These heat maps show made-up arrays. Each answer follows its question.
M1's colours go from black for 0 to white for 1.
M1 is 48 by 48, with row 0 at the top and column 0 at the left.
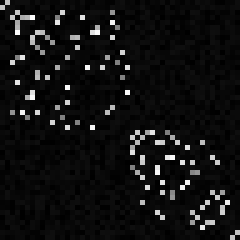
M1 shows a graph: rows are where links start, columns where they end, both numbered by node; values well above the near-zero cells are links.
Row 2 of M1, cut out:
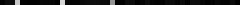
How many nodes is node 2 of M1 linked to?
3
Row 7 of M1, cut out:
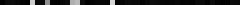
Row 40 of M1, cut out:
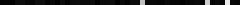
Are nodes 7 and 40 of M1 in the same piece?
no
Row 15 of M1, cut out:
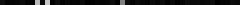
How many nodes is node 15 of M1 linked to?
3
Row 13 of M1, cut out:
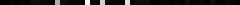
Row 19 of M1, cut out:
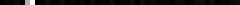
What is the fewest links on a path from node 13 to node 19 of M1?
4
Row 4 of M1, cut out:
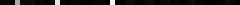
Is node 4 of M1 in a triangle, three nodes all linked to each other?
yes
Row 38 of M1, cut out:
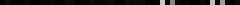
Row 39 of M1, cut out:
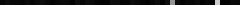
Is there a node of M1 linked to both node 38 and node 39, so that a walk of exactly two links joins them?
yes
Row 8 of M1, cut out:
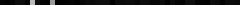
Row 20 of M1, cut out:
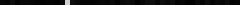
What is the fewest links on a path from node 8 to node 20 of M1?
5
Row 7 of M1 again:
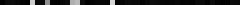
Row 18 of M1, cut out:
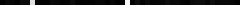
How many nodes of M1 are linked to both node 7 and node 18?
1
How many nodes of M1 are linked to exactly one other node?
11
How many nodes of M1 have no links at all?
0
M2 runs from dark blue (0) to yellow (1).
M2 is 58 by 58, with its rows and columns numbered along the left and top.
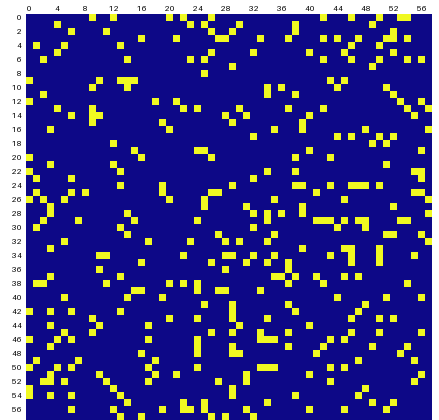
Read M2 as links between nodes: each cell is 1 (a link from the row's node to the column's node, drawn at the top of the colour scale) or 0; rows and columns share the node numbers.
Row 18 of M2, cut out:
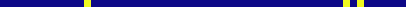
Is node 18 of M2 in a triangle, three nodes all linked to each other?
no
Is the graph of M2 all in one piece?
yes
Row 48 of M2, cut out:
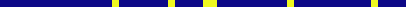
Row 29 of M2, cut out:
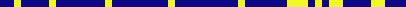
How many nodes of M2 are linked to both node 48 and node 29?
3
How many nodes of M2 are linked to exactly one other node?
1
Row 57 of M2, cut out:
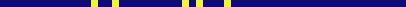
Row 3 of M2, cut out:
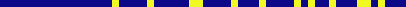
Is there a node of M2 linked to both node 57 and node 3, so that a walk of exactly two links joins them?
yes
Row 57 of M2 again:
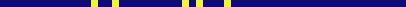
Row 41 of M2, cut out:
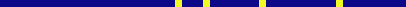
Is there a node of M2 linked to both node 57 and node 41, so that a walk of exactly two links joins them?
no
